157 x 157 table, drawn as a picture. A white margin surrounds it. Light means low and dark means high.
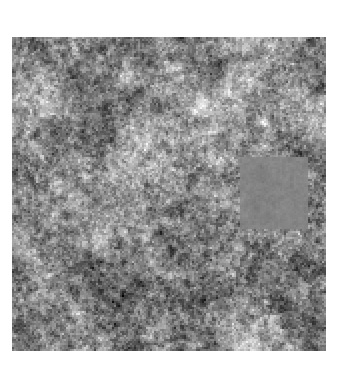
Histogram: bell-shaped. Calmest part: middle right. Ninth with the highest average: bottom middle. Odd patch: calmer, in the middle right.
